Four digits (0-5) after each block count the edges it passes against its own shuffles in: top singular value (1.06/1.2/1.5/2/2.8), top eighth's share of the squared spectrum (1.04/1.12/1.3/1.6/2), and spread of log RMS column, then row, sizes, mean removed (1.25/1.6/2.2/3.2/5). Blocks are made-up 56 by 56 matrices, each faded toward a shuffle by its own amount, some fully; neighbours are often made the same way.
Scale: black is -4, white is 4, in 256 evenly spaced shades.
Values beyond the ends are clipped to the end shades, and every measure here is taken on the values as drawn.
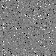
2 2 0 1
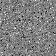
0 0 0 0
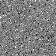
0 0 0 0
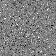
1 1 0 0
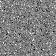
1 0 0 0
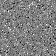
0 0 0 0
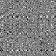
4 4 2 2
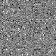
3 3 1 1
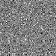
3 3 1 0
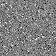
0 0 0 0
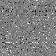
3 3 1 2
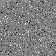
2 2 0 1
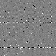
4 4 0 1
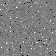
0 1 0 0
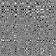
4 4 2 3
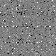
3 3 0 1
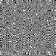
4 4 2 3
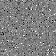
3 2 0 1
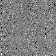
2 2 2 0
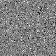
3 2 1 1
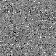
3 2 0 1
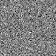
3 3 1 1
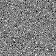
2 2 0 0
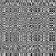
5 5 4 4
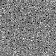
2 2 1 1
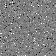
0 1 0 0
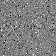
2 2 0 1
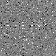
3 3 0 1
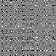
4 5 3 3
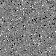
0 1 0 0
